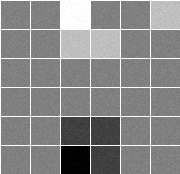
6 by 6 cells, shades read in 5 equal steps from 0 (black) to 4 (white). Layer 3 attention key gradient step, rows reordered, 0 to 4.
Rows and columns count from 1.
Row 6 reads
2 2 0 1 2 2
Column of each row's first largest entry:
3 3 1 1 1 1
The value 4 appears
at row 1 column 3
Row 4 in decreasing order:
2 2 2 2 2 2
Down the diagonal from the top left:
2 2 2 2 2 2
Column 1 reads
2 2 2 2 2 2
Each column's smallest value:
2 2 0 1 2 2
